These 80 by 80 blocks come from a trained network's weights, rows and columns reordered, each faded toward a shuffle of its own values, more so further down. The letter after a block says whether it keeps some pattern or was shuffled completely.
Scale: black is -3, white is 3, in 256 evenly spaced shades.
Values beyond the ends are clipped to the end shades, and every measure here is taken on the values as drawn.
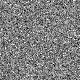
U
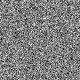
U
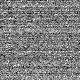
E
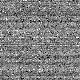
E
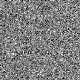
E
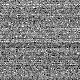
E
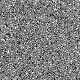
U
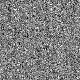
E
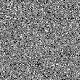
E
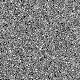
U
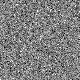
U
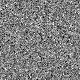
U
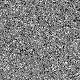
U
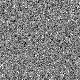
U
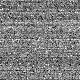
E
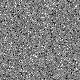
U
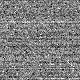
E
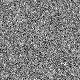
U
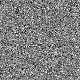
E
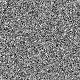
U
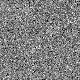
U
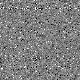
E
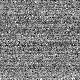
E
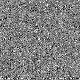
E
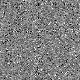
E
